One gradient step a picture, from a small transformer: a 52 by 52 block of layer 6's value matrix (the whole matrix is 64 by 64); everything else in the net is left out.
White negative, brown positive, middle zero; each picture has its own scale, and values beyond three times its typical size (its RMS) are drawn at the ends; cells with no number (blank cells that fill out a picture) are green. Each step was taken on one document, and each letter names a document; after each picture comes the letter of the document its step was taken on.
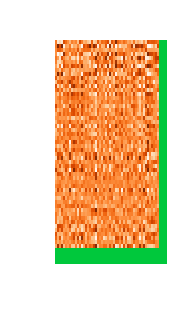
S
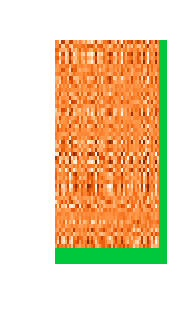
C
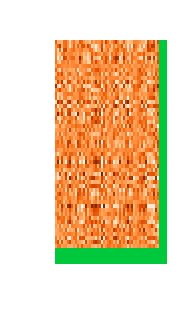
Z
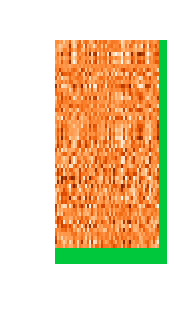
S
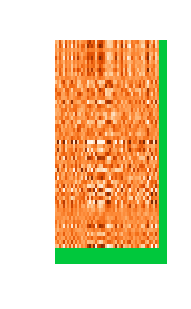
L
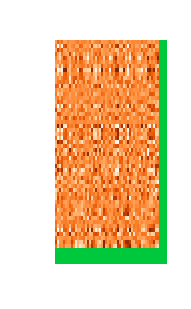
Z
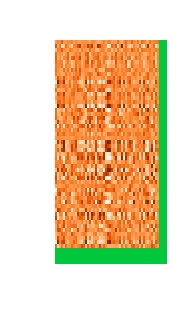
L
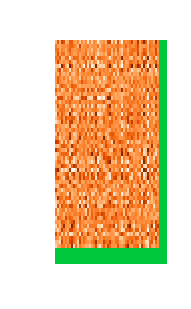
C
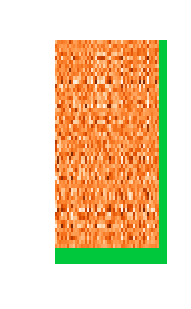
C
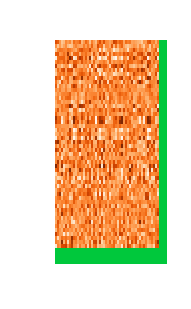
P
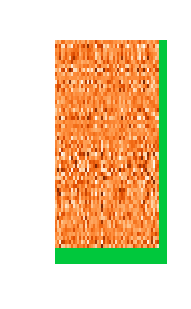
P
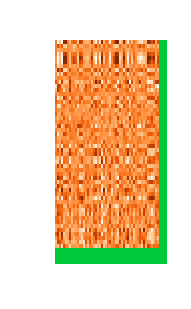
Z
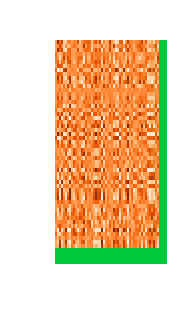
Z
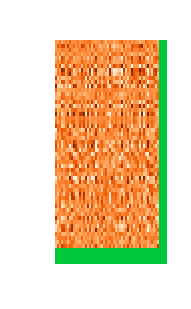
P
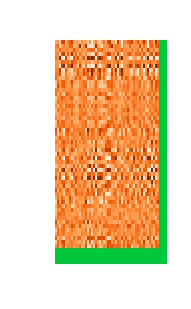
L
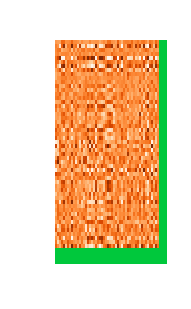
L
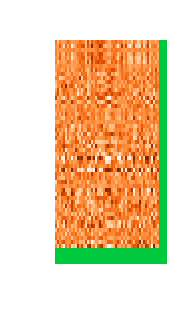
L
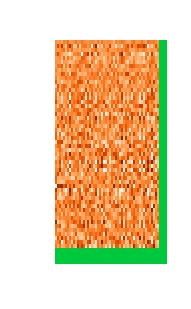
P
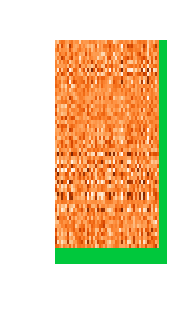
C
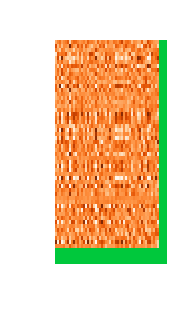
S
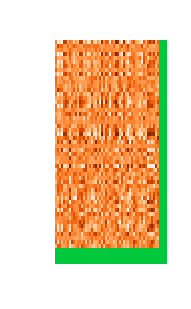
Z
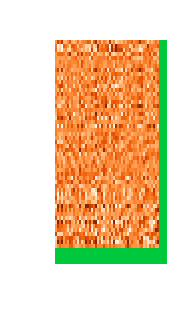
S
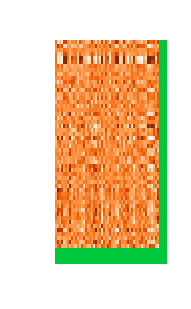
Z
